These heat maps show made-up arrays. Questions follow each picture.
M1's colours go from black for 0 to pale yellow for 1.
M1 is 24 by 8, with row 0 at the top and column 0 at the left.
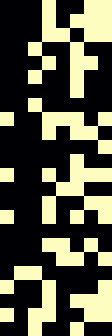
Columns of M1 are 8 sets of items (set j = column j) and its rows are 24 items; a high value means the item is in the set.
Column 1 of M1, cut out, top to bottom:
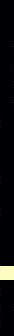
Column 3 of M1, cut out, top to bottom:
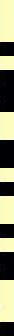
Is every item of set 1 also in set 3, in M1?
no
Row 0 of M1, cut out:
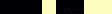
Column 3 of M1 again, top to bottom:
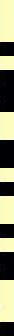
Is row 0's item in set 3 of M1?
yes
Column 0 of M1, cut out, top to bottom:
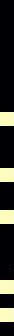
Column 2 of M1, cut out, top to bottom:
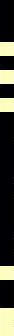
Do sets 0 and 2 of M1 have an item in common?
yes
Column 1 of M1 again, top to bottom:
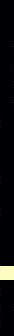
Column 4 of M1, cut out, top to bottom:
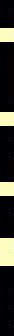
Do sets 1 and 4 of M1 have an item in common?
no
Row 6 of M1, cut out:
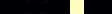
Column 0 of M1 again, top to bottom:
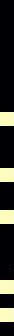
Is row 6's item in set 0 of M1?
no
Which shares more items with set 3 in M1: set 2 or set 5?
set 5
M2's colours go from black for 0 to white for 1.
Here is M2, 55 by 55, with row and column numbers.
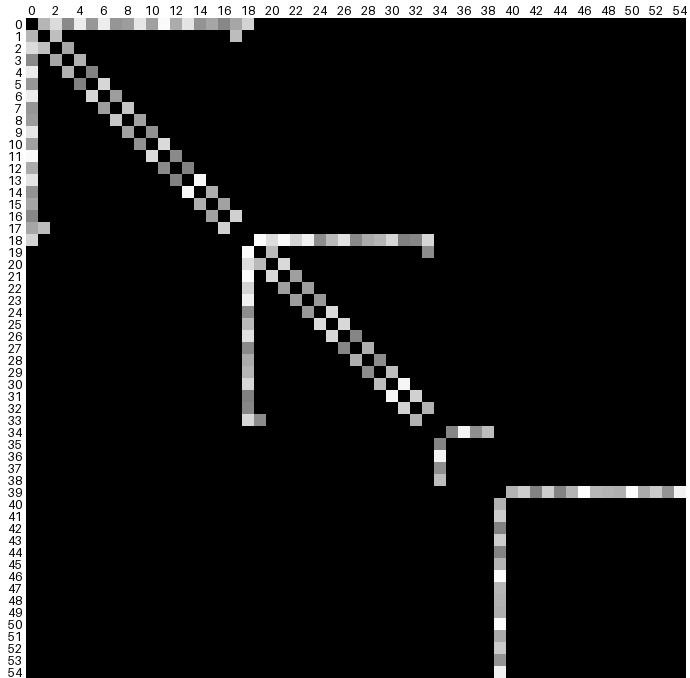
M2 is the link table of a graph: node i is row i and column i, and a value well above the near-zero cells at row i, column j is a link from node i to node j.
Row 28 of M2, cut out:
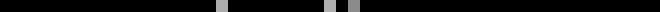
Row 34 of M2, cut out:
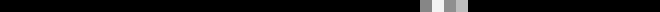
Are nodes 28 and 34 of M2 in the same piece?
no
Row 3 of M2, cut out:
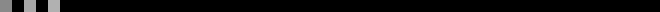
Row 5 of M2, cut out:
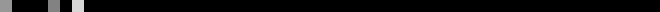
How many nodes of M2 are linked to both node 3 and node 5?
2
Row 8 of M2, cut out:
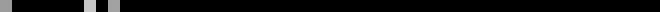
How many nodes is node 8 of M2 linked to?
3
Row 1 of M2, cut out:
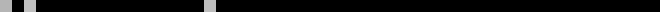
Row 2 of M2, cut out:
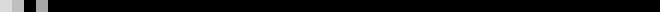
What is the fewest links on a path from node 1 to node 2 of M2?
1
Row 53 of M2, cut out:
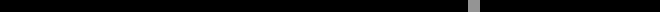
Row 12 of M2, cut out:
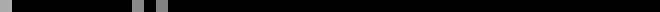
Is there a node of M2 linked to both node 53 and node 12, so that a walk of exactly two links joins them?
no
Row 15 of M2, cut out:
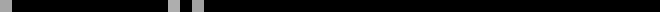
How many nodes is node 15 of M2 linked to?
3
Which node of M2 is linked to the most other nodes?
node 0
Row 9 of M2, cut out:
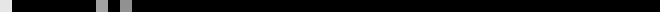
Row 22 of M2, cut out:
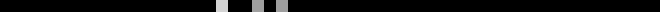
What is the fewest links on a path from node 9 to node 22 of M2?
3
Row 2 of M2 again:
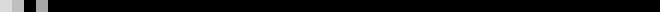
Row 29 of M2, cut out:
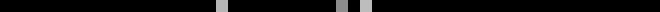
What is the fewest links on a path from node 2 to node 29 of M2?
3
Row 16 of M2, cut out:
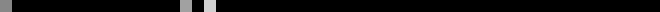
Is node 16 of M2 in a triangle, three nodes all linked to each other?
yes
